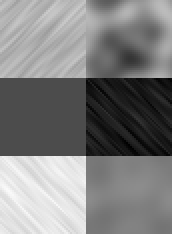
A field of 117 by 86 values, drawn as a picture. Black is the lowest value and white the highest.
It is made of 3 by 2 panels. Panel 1,1: high, slanting up to the right, faint in contrast. Panel 1,2: middling, smooth, strong in contrast. Panel 2,1: low, flat. Panel 2,2: very low, slanting down to the right, faint in contrast. Panel 3,1: very high, slanting down to the right, faint in contrast. Panel 3,2: middling, smooth, faint in contrast.
